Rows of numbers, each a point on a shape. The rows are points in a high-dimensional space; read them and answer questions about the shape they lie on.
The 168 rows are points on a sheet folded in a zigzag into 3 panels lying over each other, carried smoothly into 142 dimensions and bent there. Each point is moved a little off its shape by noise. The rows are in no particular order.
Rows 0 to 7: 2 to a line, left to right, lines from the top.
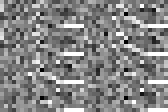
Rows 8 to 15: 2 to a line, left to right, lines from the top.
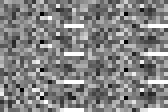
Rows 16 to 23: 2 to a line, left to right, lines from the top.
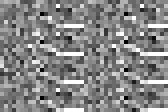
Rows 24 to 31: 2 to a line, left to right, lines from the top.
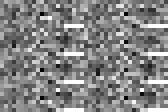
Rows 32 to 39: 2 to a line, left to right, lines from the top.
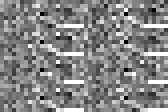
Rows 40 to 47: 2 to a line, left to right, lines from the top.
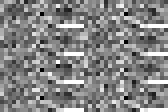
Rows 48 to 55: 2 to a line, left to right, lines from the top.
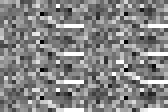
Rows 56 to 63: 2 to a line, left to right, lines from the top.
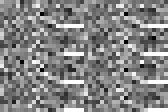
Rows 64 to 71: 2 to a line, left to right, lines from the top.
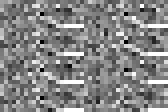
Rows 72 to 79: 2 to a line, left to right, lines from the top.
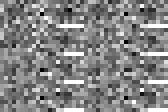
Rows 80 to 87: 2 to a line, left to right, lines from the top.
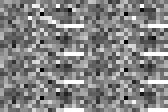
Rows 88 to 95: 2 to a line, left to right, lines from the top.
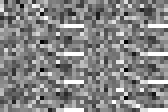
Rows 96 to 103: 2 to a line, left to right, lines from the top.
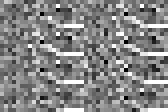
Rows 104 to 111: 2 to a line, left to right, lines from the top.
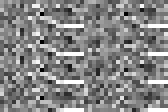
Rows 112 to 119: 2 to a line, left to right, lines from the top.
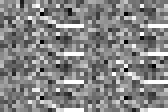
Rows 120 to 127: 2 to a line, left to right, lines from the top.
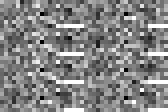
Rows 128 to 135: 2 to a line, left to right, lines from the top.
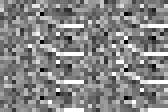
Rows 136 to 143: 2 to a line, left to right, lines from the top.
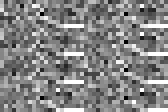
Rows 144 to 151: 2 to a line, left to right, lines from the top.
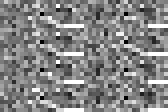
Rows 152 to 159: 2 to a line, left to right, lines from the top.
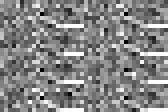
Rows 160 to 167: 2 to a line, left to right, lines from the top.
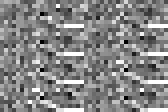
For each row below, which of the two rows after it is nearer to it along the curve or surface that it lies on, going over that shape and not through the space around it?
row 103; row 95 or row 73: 95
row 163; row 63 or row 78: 78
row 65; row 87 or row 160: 87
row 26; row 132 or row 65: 132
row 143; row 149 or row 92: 149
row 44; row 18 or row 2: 18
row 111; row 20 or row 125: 20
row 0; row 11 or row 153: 153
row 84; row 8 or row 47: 8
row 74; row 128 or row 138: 138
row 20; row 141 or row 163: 141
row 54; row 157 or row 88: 157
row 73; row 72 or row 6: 72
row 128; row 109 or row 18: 18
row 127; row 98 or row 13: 13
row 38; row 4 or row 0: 4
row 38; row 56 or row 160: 160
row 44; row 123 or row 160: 123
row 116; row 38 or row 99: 38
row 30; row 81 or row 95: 95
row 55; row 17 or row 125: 17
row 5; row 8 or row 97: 8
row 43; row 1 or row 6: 6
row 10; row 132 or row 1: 132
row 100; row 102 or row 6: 6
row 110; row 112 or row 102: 112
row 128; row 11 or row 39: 39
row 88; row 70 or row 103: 70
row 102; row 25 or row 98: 25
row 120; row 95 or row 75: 75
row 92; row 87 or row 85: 85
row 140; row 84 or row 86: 84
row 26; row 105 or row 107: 105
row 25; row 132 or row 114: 114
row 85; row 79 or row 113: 113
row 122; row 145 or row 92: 145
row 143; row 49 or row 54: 54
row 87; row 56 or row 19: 19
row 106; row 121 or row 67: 67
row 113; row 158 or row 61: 61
